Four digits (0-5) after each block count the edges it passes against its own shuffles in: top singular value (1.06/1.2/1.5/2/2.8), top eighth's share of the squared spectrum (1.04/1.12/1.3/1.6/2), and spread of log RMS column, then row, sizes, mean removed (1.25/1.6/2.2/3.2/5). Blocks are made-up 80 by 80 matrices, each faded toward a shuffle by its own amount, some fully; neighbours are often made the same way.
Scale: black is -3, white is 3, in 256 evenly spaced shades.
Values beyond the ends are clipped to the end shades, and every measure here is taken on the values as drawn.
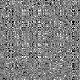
4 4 3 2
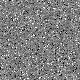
0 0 0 0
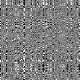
5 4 3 3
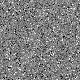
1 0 0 0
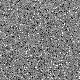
0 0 0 0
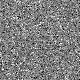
0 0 0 0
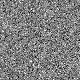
0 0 0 0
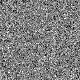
0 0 1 0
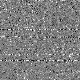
2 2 0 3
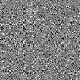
4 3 1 2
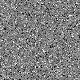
3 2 0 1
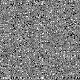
3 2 0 1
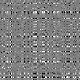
5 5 3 4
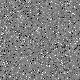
2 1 0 0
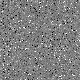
2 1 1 0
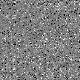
3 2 1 1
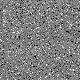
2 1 0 0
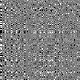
5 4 3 3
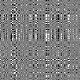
5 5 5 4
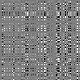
5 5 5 4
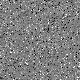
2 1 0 0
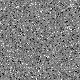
1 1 0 0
